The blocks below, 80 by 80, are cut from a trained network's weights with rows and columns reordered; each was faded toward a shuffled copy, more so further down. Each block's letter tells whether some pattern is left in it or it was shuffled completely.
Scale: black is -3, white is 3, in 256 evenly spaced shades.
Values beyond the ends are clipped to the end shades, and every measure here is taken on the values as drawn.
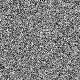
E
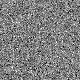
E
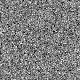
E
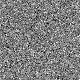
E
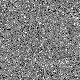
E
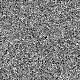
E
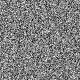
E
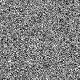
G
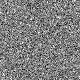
E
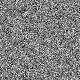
E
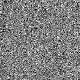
G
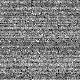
G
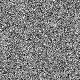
E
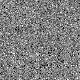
G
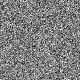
E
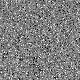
E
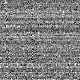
G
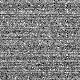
G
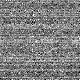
G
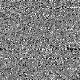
G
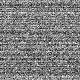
G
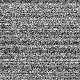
G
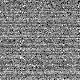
G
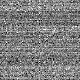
G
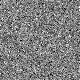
E
